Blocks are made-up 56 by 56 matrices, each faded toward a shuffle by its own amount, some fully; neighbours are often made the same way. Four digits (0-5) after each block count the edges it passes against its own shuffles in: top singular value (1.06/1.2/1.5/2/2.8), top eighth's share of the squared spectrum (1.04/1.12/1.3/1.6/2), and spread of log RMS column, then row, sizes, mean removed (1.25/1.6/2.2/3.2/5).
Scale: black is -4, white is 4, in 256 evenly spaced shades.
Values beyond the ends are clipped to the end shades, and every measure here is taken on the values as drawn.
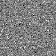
3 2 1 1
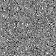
3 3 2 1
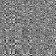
4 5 3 3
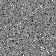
0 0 0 0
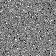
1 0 0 0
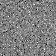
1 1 0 0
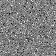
0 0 0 0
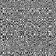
4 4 2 3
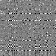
4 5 2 3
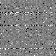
4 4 1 2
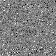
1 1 0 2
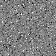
0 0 0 0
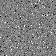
0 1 0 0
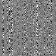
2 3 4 0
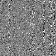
1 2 3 0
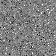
0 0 0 0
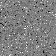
1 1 0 0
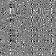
4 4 2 1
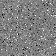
2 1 0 0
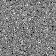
0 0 0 0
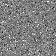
0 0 0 0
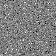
0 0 0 0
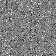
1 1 1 0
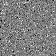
0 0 0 0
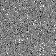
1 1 1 0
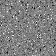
0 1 0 0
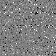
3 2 0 1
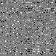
3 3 1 2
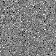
2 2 0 1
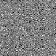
3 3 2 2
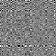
4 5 3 3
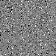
1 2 2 1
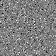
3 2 0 0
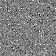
2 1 0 0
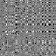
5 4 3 2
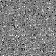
3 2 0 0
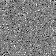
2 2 0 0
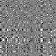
4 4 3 2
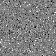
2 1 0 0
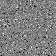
2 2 0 1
